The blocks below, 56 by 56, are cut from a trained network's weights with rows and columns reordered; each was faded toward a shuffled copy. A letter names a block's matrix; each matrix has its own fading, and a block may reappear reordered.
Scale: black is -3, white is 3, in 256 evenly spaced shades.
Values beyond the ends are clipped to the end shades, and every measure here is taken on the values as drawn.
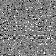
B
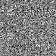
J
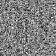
J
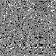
B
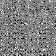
B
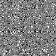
B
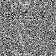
J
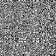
J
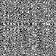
J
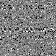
B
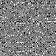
B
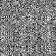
J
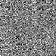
J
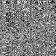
J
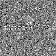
J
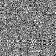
J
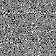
B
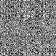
J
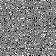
B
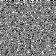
B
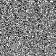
J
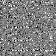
B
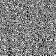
J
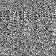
J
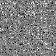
B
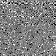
B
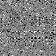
B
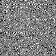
B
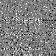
B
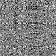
J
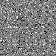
B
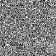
J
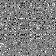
B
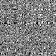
J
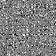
B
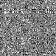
J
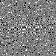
B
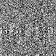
J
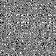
B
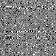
B
